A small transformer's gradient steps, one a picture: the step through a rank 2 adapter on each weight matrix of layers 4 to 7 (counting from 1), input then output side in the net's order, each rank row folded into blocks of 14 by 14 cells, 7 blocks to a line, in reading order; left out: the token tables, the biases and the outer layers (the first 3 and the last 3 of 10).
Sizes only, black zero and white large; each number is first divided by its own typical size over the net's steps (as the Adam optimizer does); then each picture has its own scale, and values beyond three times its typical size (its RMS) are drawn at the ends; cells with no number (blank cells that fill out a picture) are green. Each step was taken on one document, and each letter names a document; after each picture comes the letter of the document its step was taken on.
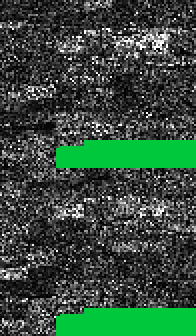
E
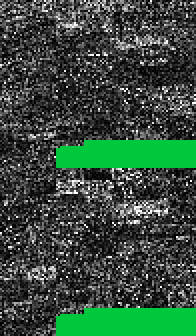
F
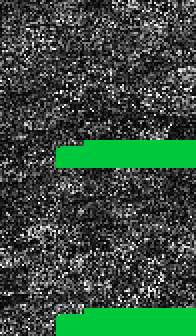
F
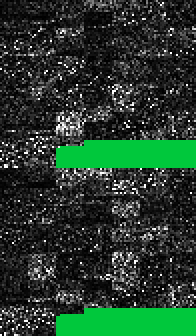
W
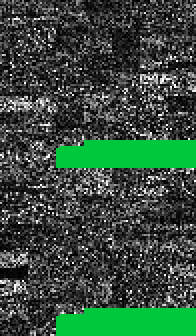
F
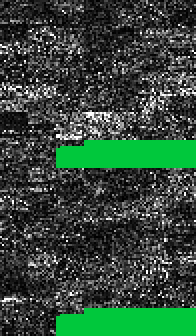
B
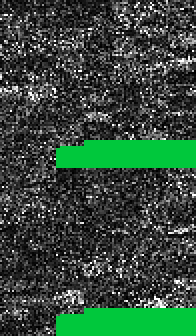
B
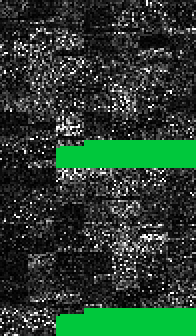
W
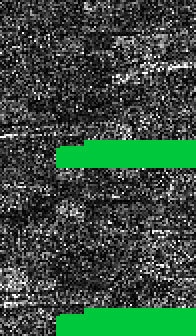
E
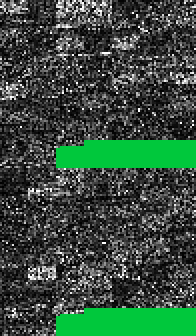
F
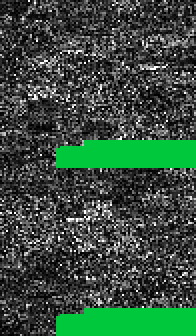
E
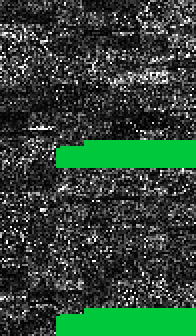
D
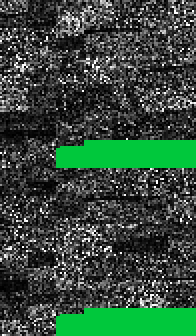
D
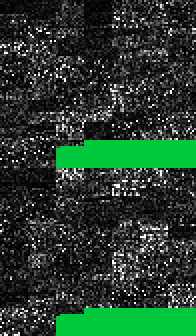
W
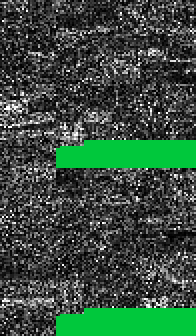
E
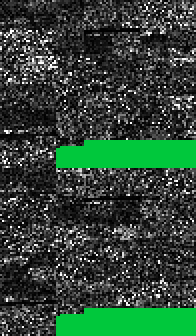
D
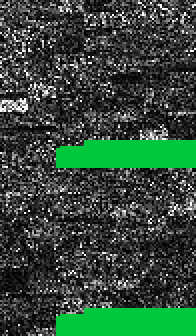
B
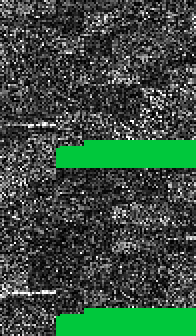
E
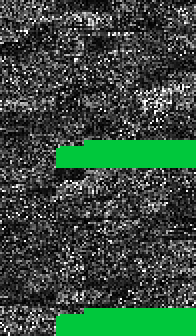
F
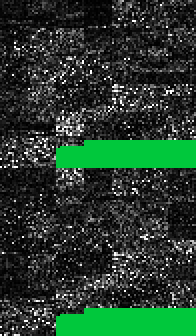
W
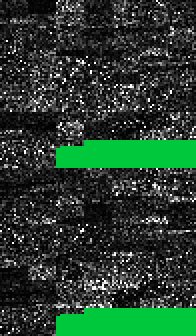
W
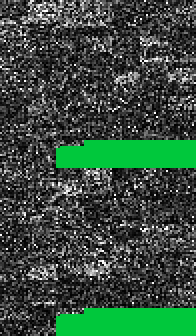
F
